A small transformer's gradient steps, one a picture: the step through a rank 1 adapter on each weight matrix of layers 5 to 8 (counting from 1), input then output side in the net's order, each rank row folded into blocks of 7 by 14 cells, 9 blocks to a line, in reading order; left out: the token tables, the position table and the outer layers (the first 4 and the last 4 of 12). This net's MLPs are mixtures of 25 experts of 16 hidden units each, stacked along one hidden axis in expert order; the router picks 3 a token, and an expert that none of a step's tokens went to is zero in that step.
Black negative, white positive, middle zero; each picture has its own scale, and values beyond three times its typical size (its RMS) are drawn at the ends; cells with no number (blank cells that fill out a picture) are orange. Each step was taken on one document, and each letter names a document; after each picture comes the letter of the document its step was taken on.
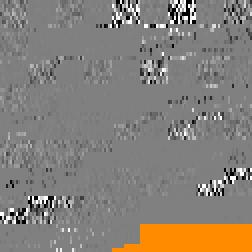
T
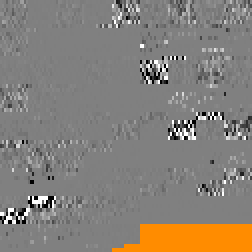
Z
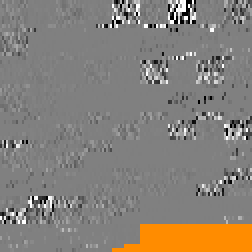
T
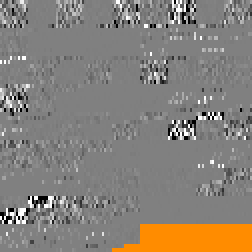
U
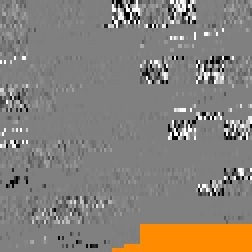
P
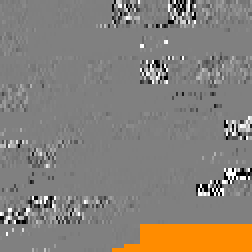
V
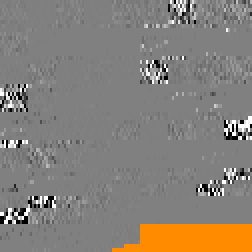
V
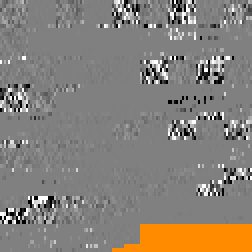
U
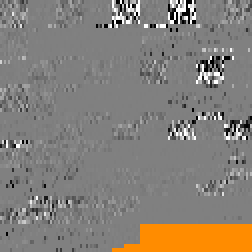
T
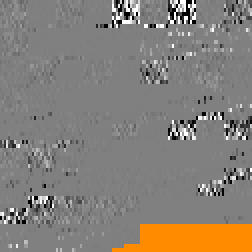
T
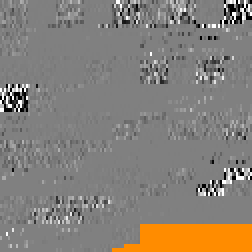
U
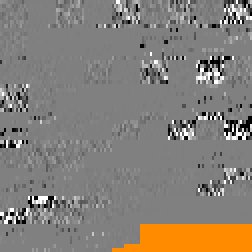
Z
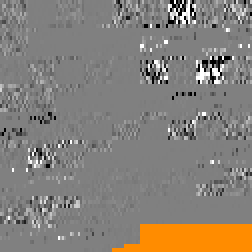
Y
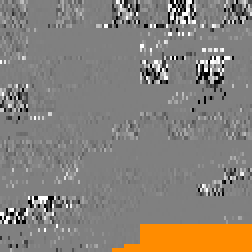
Z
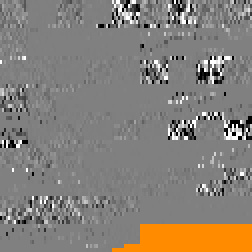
Y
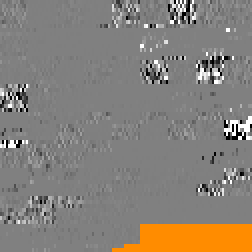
V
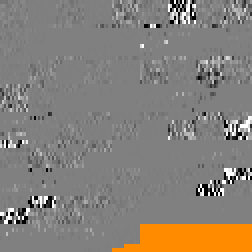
Y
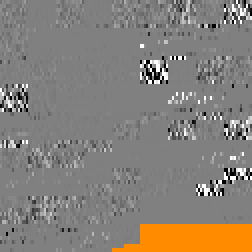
Z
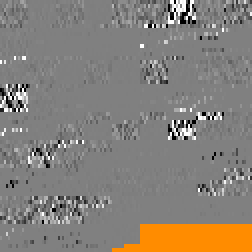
P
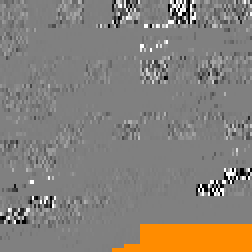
V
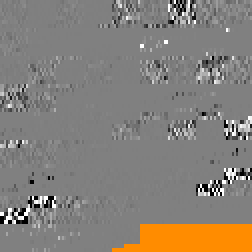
V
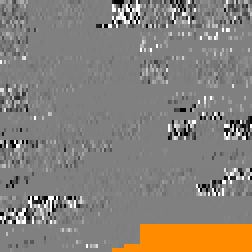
P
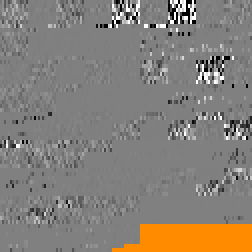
T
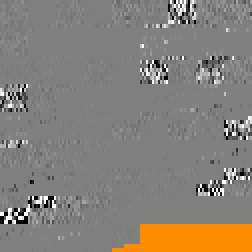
V
